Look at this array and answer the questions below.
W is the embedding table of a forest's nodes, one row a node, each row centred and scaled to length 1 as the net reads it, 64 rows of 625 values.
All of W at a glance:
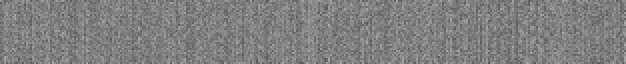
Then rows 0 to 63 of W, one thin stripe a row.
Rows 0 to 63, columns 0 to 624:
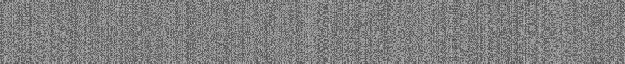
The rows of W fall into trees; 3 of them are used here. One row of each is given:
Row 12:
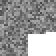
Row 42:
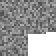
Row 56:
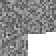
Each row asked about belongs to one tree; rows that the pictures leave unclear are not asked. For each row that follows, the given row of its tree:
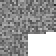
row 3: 42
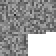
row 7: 12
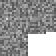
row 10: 42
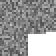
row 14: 42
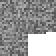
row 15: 42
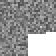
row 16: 12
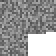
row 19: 42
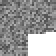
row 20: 12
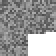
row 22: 12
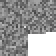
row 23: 56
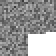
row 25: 12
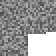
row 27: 42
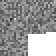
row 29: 42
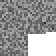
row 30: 42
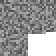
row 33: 56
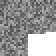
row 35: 12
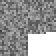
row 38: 42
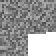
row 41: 42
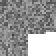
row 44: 12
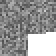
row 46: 56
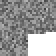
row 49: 12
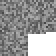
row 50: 42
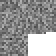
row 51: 42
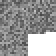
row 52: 12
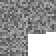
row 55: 42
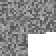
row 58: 12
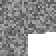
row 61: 12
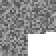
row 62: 12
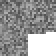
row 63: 12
